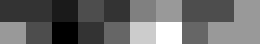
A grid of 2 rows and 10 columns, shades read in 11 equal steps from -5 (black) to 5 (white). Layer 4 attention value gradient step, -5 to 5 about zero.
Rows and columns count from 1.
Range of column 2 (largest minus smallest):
1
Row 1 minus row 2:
-4 -1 1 1 -2 -3 -4 -1 -3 0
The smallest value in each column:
-3 -3 -5 -3 -3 0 1 -2 -2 1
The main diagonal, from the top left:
-3 -2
